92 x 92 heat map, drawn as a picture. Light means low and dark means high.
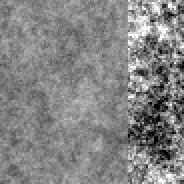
Average level on the scale: 50%. Ninth with the lowest average: top right. Histogram: heavy tails on both sides. Seam: vertical, 70% of the way across, the left part calmer.
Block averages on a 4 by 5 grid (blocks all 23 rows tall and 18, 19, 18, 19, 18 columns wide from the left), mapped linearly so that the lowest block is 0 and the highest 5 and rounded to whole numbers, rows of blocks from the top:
22201
22213
22135
22222
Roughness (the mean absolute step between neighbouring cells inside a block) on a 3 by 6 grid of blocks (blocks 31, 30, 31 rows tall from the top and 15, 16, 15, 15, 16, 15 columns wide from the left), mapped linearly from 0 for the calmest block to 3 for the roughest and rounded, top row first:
0 0 0 0 2 3 | 0 0 0 0 2 3 | 0 0 0 0 2 3
